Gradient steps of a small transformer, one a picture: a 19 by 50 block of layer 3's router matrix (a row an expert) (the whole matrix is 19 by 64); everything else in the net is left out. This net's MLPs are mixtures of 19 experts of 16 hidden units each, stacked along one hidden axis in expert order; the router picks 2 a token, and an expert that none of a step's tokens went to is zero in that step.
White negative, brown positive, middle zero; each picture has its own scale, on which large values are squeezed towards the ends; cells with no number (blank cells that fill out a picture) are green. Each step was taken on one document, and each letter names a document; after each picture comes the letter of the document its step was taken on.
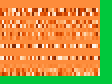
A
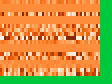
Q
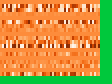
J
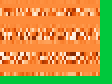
Q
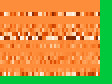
Q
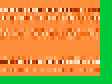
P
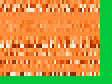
J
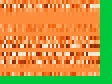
J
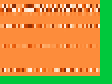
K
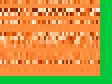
P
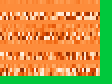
Q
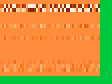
K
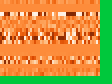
Q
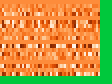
A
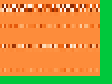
K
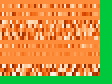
A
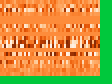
J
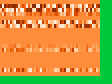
K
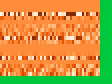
Q
